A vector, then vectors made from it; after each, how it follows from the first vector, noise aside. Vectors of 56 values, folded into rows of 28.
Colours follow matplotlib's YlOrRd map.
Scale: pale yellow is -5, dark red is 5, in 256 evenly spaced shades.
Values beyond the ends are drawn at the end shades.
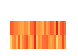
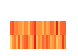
copied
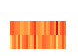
copied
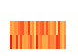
negated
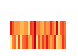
scaled up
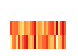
scaled up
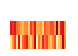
scaled up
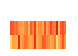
copied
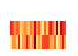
scaled up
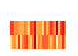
scaled up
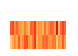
copied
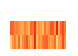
copied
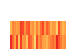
negated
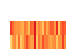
copied
